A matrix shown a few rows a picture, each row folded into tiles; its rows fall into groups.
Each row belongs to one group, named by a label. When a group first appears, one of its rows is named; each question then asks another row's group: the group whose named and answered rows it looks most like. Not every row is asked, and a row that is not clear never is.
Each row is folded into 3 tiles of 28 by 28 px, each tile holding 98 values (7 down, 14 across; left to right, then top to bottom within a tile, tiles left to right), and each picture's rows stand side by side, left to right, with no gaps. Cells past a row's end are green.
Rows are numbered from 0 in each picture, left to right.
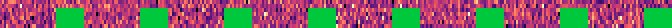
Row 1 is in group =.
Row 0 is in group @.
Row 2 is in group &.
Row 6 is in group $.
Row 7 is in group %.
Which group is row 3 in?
&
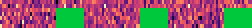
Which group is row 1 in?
@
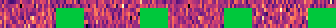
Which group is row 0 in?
%
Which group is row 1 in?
$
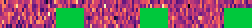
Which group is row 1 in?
@
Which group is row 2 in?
%
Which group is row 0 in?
$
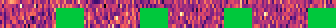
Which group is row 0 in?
@
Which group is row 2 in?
&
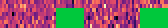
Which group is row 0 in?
=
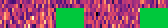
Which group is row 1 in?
=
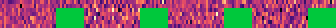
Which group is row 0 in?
%
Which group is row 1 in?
=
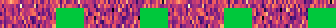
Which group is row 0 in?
@
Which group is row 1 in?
&
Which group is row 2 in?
@
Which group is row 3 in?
&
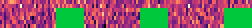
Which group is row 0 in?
@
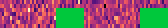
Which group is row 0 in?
=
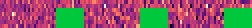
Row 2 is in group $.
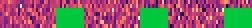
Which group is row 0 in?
@
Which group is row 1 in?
=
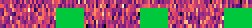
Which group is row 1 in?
$
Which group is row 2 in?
=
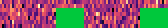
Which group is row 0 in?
$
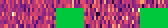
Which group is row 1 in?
=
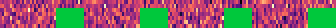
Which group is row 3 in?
@
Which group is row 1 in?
@
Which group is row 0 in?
=
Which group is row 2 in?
=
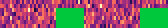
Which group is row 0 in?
=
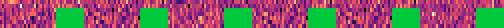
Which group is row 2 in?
%
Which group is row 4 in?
&
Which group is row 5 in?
&
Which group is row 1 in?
&
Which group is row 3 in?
&
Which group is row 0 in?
@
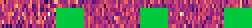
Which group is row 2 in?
&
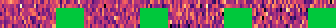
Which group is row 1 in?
%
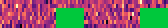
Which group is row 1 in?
$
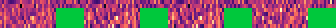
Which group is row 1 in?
%
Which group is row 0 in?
%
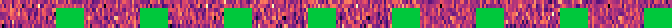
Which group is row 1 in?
%
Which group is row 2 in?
$
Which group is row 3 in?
@
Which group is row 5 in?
%
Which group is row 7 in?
%
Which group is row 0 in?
$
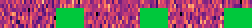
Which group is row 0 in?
&
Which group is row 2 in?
=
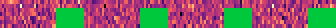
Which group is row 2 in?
=
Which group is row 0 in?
@
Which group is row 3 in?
@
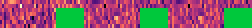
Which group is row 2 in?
%
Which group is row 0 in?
@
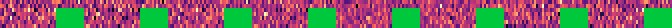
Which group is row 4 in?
%
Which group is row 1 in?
&
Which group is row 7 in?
=
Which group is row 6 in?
$
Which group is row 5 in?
@
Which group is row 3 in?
&
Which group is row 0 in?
=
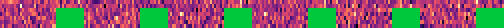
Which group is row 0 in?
@
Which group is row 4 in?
$
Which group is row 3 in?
&
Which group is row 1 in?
%
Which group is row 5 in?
$
